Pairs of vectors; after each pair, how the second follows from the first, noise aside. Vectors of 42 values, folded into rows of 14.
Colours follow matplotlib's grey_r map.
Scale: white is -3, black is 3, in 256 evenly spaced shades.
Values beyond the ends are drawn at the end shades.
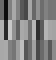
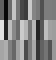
copied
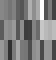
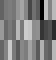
negated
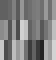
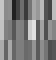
reversed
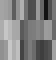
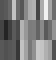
negated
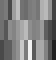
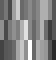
copied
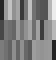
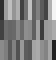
copied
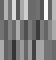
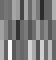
reversed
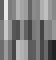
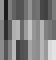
negated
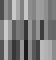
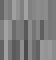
shrunk
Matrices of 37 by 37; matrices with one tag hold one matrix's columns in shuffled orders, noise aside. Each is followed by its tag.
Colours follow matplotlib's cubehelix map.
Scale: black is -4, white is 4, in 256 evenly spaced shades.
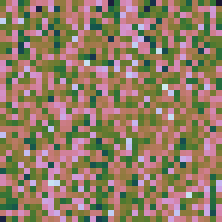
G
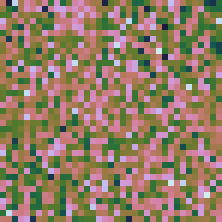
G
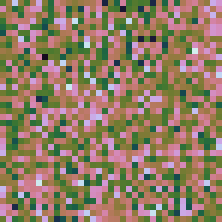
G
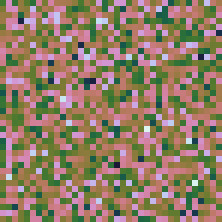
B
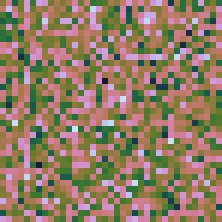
B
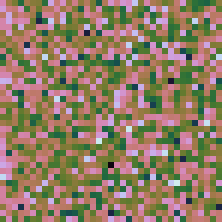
B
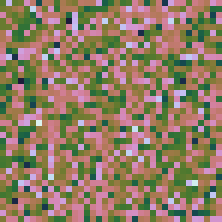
B
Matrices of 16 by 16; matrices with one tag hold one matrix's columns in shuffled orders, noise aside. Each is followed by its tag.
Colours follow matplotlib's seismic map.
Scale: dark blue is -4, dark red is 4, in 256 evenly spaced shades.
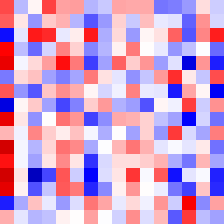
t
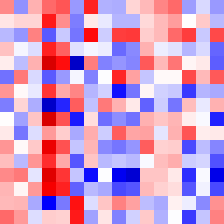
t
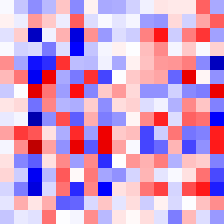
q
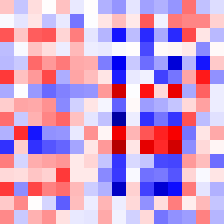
q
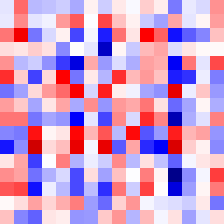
q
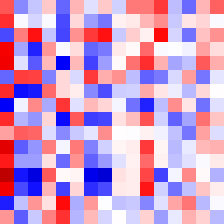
t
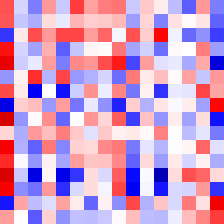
t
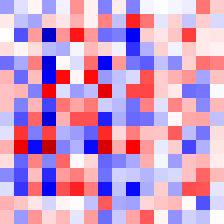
q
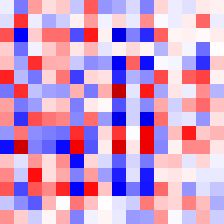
q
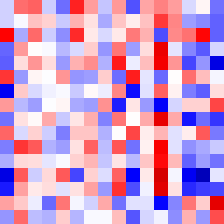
t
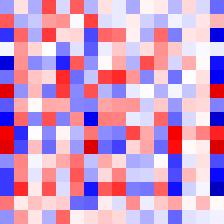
q
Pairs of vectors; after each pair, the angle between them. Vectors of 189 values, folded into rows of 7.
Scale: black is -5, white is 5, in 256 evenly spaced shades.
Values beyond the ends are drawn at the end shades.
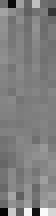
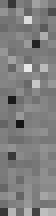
partly aligned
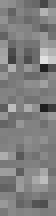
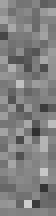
partly aligned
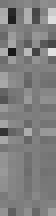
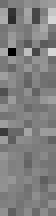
nearly parallel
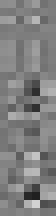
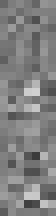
nearly opposite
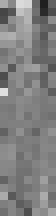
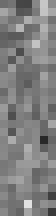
partly opposed
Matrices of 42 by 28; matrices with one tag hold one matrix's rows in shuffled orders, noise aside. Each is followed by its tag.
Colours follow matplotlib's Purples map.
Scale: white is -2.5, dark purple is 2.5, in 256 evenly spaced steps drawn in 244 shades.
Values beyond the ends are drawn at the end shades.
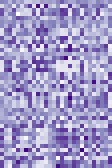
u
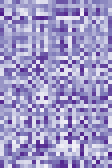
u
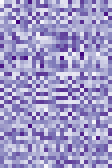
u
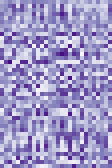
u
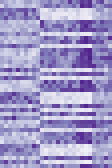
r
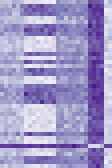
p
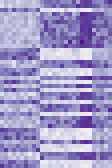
r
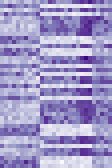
r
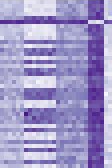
p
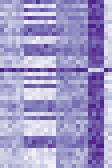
p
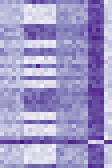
p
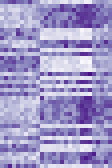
r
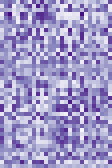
u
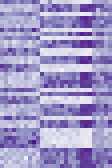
r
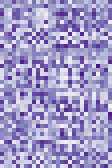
u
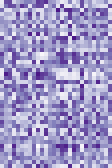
u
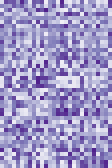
u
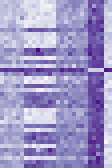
p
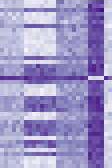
p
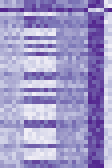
p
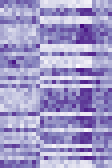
r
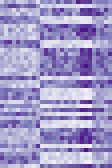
r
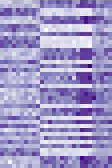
r
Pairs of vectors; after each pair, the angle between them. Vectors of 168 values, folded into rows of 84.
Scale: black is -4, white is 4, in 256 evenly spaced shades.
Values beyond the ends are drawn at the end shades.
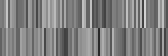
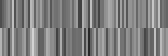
orthogonal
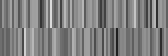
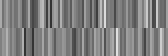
nearly opposite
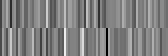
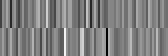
nearly parallel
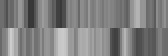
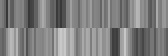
nearly parallel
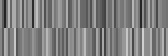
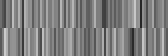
partly aligned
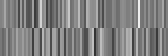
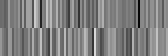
nearly opposite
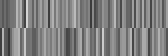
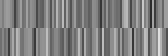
partly aligned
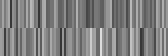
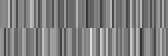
nearly parallel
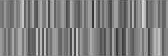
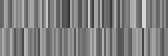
partly aligned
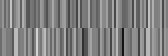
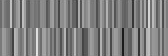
nearly parallel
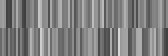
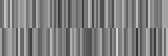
partly opposed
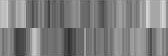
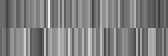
partly opposed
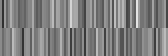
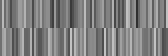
nearly opposite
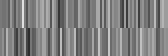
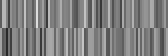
orthogonal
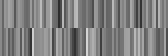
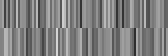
orthogonal
